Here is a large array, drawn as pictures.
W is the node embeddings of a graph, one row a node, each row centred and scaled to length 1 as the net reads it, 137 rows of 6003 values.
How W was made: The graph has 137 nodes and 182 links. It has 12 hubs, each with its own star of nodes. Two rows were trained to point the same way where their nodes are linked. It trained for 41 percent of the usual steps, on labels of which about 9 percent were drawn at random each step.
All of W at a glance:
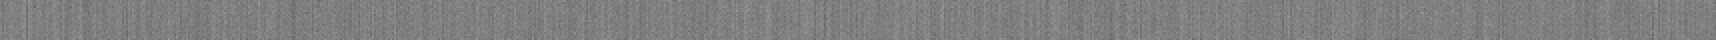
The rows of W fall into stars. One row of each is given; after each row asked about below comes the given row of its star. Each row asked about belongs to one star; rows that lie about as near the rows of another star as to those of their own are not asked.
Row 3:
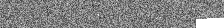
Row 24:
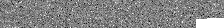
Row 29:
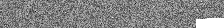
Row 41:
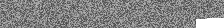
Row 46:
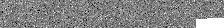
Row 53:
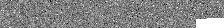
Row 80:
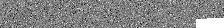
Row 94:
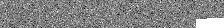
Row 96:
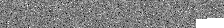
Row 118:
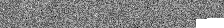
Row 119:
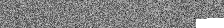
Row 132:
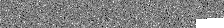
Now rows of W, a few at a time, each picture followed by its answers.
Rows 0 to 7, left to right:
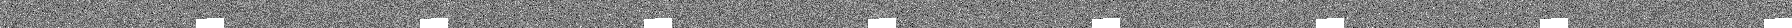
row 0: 94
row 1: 41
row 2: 119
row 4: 46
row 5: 119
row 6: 46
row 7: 80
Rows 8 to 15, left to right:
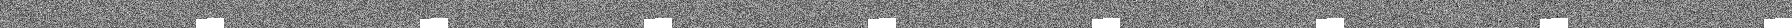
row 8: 24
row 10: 53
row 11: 3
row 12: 119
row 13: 132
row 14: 118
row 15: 24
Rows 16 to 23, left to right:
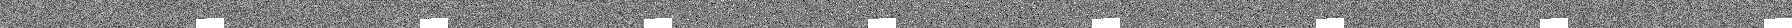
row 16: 41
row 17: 96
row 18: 119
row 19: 53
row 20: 96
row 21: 46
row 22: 94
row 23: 46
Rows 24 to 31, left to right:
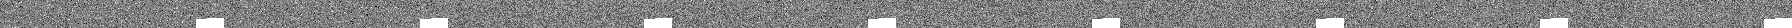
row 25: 96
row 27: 41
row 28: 24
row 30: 41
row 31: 119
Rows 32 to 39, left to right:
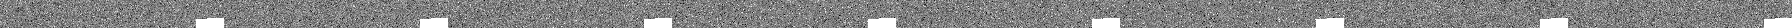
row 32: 94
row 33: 41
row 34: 29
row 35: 119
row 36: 96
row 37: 118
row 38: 41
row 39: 41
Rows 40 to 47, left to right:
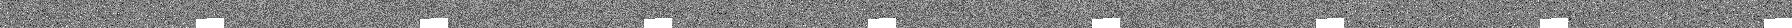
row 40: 94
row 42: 29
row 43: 41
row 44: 94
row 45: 46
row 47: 46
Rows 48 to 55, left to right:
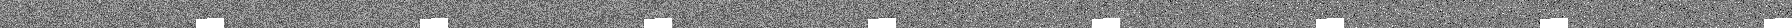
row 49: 29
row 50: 3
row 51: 29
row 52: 41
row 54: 3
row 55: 24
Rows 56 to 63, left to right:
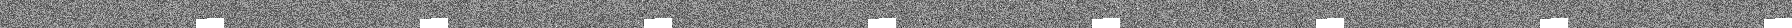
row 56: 29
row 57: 96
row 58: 3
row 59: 118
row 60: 119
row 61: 132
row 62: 94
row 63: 46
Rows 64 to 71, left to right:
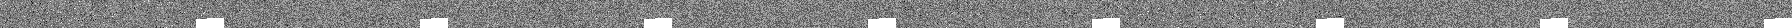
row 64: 94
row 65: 96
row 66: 132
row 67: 53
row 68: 29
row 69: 94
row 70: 80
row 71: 24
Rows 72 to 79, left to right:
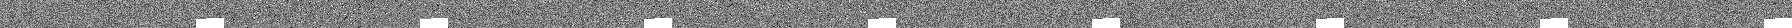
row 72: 53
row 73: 80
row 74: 80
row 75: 53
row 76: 3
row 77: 29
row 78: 53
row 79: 46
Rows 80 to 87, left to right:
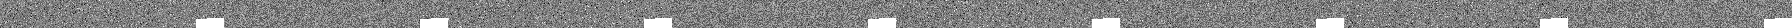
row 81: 53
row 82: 80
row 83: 3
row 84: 119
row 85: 41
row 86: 119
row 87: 94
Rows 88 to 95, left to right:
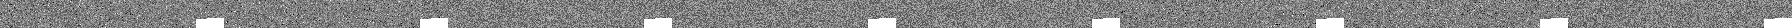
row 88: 132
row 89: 24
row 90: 53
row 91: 24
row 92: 132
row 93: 3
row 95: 119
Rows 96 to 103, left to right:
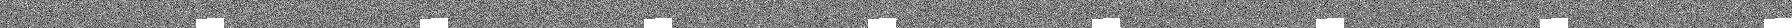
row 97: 3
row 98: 94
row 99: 80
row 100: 53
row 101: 96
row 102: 96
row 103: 119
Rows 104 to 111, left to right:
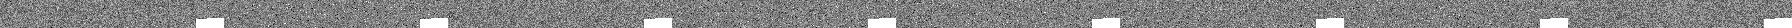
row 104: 80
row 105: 118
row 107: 46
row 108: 132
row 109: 41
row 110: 80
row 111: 94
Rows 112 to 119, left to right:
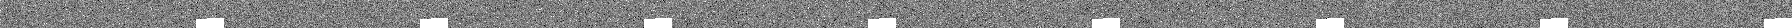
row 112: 118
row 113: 118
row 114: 24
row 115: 29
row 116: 41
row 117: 132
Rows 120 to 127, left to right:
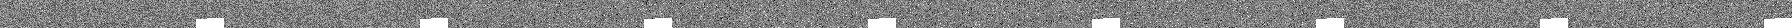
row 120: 53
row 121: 53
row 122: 3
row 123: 94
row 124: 3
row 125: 24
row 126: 119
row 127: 41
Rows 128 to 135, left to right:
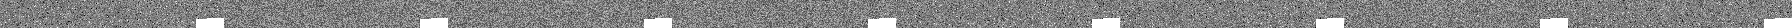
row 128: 29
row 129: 132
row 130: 94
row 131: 24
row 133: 46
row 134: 53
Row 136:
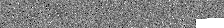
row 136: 132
